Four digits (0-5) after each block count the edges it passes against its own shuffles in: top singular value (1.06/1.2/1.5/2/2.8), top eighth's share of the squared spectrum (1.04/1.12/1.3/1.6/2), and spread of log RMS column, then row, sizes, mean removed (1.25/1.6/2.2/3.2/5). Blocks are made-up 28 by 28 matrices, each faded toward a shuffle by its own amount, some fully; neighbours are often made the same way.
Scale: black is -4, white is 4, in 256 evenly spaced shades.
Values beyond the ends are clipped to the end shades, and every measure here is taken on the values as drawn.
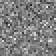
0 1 0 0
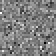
0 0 0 0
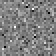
0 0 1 0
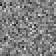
0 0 0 0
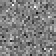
0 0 0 0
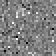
0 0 1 0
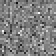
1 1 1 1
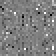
2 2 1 0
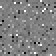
0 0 0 0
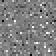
0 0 0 0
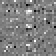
3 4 1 1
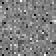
0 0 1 0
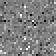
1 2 0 1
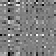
4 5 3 2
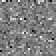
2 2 0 1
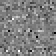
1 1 0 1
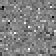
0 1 0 1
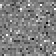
0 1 0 0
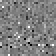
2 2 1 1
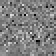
1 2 0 2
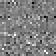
1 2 0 2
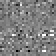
2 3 1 2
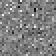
0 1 0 0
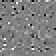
3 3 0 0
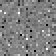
1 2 1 0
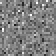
1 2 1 0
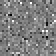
1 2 1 0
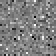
1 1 1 1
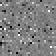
1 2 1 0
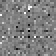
2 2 0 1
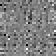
3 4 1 2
